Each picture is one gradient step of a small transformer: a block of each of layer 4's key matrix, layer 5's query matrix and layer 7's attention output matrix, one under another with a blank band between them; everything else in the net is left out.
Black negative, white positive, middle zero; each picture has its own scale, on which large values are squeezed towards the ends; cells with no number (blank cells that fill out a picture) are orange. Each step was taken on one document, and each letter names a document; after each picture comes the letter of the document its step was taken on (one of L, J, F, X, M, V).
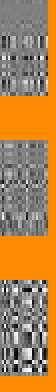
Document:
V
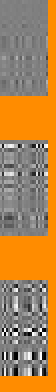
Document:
V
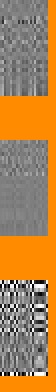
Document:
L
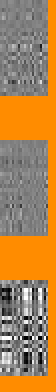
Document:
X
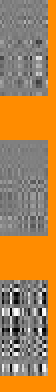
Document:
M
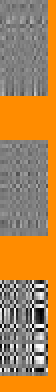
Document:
L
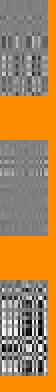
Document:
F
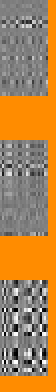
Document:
V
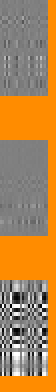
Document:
M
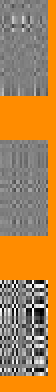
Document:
L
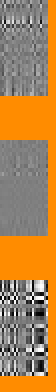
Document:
L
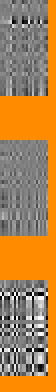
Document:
L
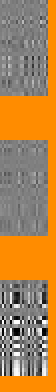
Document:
M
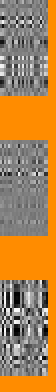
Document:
M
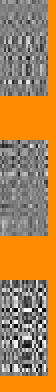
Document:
V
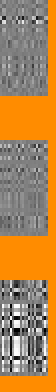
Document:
M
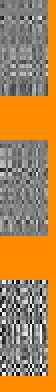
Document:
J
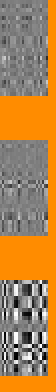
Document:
V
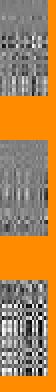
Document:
F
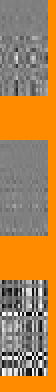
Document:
F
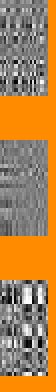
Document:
X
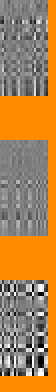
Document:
L
